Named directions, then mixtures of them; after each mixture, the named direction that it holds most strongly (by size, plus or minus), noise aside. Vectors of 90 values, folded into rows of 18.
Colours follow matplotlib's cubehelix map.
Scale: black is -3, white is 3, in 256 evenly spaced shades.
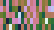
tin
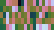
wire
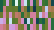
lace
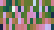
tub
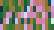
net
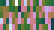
lace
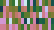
lace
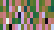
tin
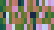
wire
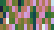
wire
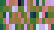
wire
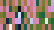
tin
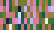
tin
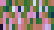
tub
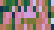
net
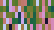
tin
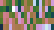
tub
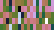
tin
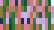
net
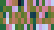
wire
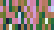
tin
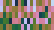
lace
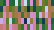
lace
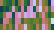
net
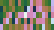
net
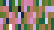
tin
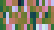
wire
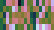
wire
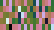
tin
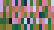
lace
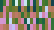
lace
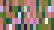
tin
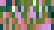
tub
